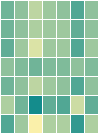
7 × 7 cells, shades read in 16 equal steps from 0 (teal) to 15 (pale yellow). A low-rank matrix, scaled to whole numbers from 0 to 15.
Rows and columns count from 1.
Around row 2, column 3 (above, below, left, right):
11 13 8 9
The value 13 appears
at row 3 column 3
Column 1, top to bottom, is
6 6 5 8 6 10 4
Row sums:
54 55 58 50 54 42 60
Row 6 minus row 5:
4 -2 -11 -4 -4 8 -3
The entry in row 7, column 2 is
9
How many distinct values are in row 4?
3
